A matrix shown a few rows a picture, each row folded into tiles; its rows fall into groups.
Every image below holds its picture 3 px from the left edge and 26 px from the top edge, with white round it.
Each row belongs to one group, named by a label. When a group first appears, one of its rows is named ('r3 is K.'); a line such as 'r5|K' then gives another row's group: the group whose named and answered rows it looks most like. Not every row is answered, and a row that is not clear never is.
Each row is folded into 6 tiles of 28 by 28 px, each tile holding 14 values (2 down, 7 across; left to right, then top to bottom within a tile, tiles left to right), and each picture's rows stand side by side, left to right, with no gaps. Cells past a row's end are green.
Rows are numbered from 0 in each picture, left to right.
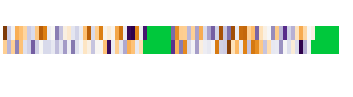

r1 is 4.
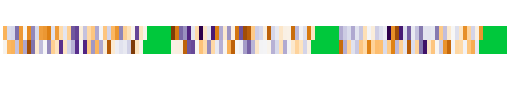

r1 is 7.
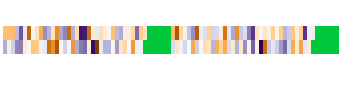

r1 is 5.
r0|5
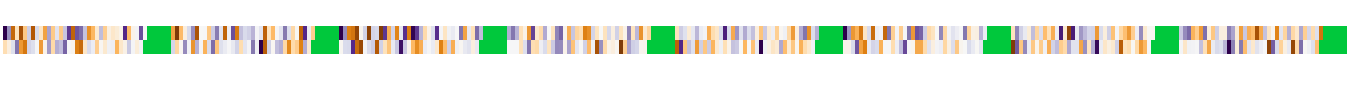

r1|5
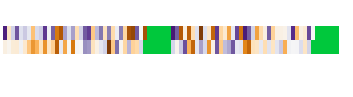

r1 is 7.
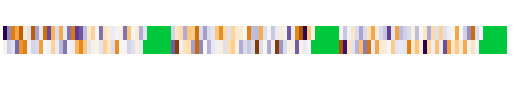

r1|4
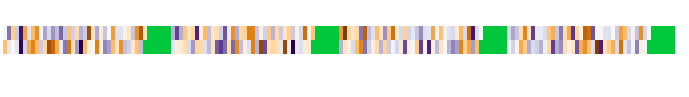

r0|5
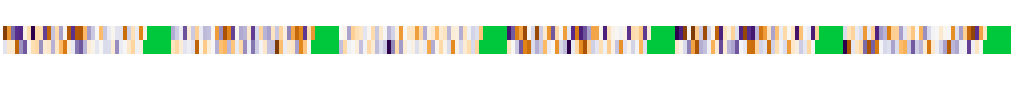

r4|7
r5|4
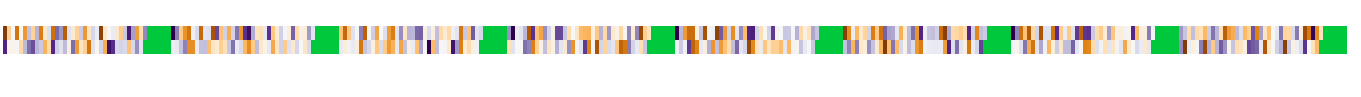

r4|7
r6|7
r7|4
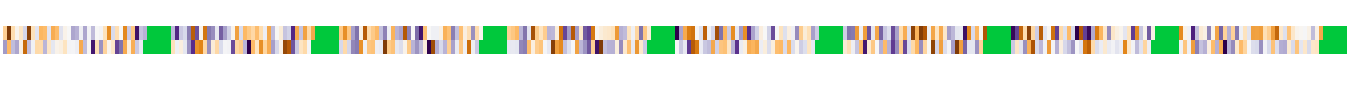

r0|5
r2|5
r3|5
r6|7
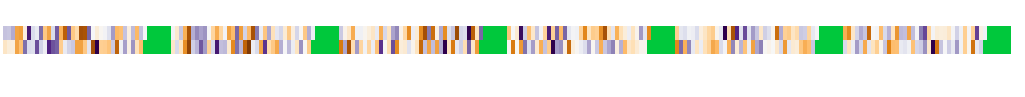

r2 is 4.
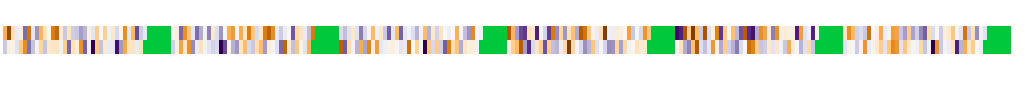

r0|5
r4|7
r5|5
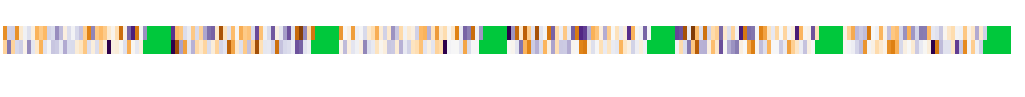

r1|4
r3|7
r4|7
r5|5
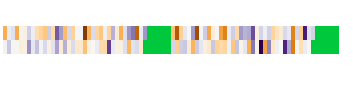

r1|5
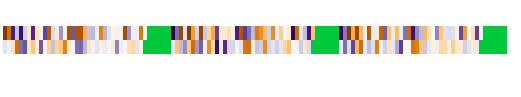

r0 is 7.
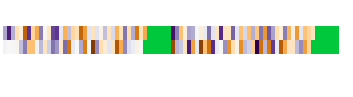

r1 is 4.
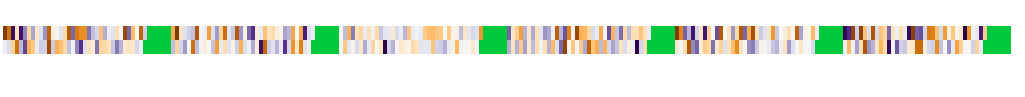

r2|7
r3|4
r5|7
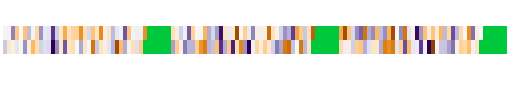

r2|5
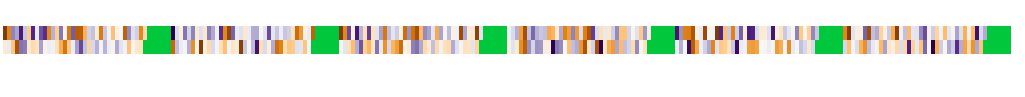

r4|7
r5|5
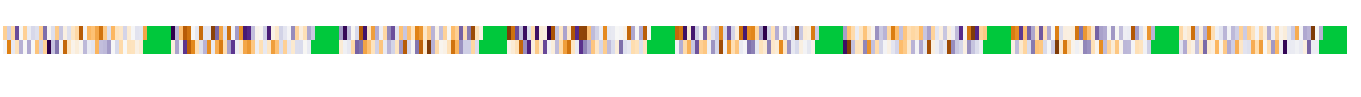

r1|7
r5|4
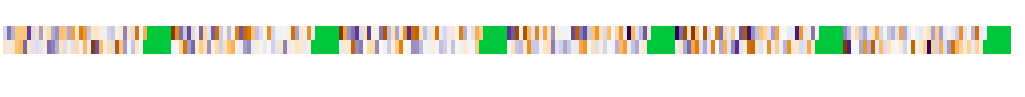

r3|7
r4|7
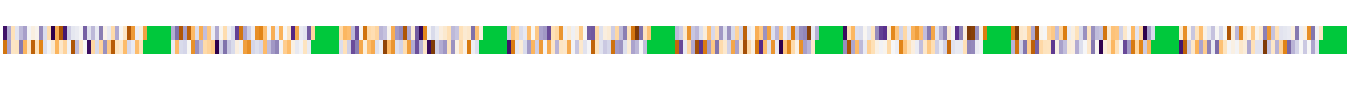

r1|7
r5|4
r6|5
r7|4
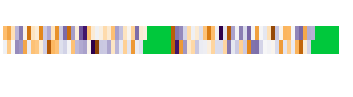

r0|5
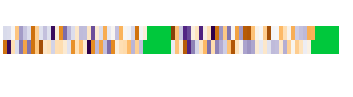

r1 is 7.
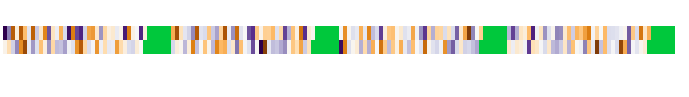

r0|7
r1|5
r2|4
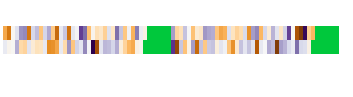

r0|5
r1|4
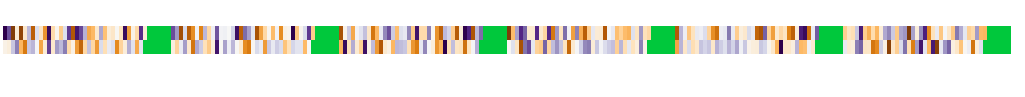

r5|5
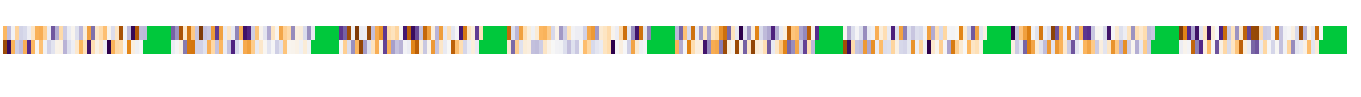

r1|7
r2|7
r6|7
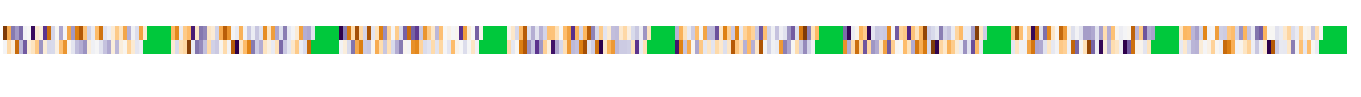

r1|5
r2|7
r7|5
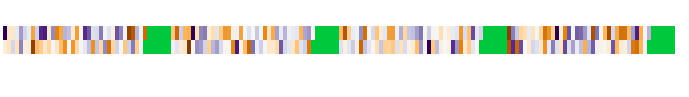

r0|4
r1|5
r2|5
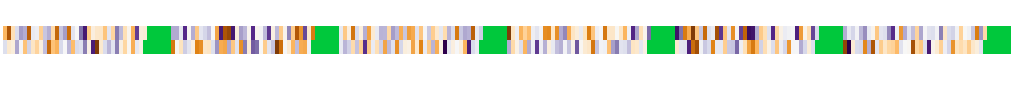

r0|5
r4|7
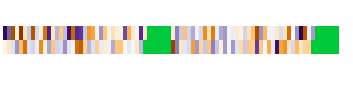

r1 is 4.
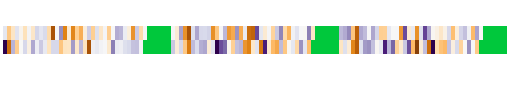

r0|4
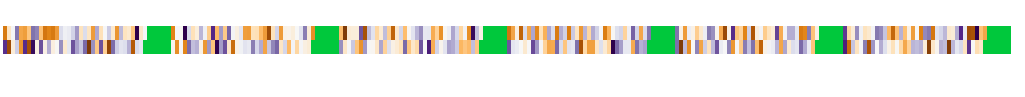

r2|5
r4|4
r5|4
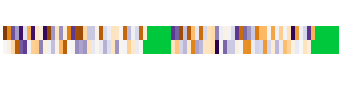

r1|7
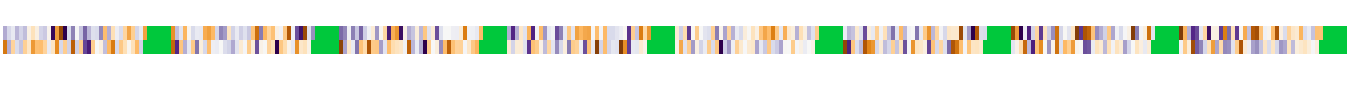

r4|7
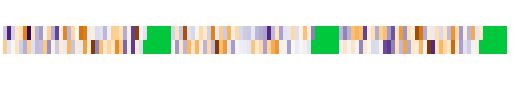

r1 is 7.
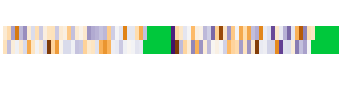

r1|4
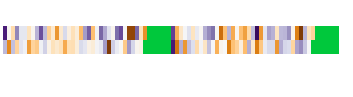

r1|4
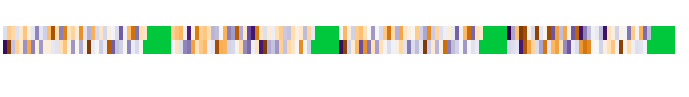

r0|4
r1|5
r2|4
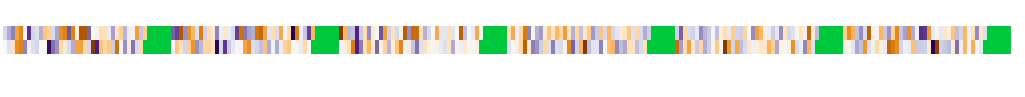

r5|5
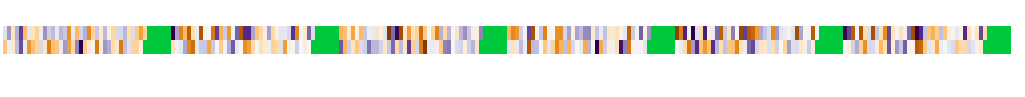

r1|7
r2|4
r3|5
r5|7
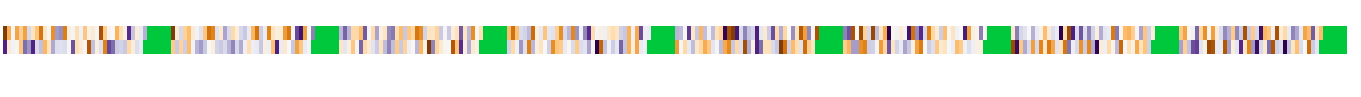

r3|5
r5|7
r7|5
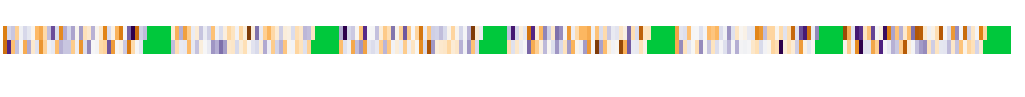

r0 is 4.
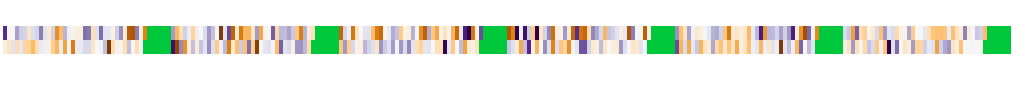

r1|4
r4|4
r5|7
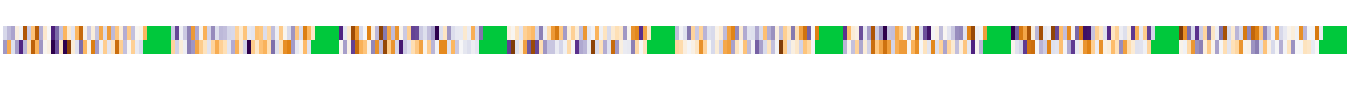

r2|7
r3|4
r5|4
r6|7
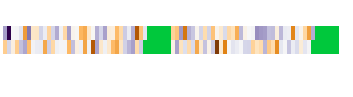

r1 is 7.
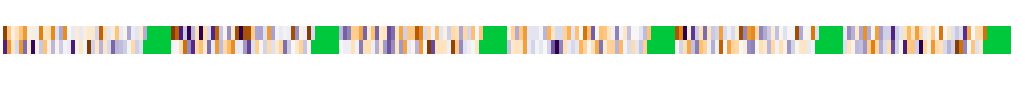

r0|4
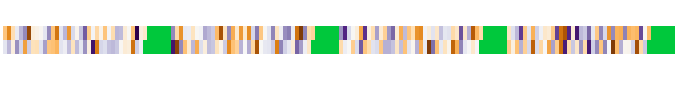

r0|5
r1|4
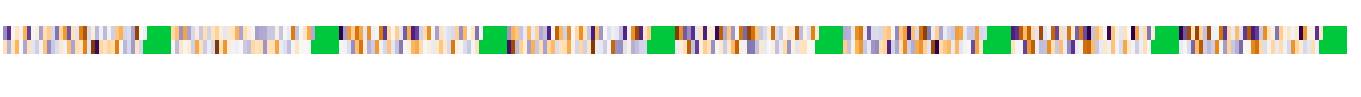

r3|4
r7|7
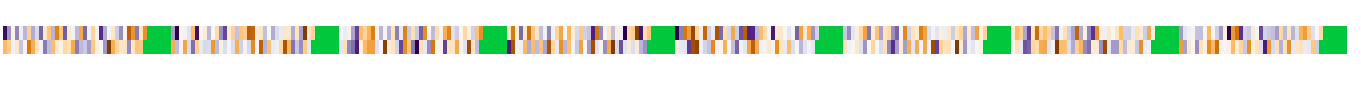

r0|4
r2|5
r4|7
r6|5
